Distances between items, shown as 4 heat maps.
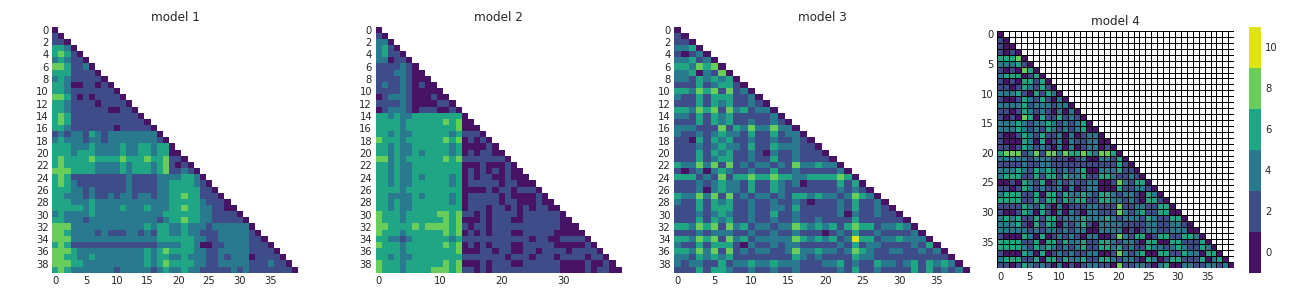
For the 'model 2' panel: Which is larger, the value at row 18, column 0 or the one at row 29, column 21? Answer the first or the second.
the first
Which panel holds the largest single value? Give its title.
model 3
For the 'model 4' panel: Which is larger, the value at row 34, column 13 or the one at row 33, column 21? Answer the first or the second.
the first
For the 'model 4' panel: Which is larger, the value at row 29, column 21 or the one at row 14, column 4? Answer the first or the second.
the second
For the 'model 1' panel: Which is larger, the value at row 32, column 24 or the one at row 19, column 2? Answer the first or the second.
the second
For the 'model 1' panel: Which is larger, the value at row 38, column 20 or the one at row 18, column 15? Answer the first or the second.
the first
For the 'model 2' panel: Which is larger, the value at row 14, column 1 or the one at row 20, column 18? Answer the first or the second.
the first
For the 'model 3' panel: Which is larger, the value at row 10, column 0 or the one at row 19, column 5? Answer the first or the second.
the first
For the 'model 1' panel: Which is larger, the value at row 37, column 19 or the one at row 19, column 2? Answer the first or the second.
the second
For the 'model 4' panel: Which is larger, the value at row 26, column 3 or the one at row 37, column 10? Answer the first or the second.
the second
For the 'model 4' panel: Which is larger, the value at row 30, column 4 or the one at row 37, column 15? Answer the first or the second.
the first
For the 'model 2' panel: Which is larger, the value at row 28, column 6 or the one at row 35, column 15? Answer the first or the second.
the first
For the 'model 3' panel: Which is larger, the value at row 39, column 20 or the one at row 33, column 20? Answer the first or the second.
the first
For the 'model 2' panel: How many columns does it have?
40
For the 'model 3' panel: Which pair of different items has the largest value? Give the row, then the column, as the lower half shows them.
34, 24
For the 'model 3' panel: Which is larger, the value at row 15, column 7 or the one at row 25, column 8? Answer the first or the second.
the first
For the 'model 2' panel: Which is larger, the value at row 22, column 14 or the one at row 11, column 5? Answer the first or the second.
the second
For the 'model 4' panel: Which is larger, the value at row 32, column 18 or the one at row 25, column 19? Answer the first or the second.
the first
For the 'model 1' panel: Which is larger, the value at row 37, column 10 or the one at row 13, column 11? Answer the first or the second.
the first
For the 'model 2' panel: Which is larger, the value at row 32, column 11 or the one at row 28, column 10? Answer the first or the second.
the first
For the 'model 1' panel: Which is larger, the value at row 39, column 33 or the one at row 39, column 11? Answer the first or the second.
the second
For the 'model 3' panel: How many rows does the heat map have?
40
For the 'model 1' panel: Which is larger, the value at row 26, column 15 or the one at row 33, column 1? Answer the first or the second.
the second
